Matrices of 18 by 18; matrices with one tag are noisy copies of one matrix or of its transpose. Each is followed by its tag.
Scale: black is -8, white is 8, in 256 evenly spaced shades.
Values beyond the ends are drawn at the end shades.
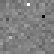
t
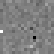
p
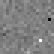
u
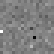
p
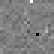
p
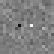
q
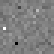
t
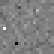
t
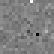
p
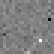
u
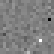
u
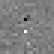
q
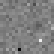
u
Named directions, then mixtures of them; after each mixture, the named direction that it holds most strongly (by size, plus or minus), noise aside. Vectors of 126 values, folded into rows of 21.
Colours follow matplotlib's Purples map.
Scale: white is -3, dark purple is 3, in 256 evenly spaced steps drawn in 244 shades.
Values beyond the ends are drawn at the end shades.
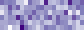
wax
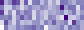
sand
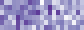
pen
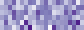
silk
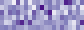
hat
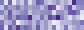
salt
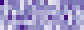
sand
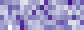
wax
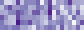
pen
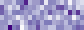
wax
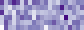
sand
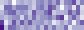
sand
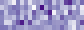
hat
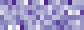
wax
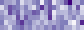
hat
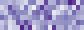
silk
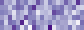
silk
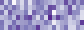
salt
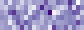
silk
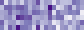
salt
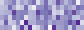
silk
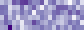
wax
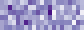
pen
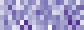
silk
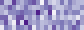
pen
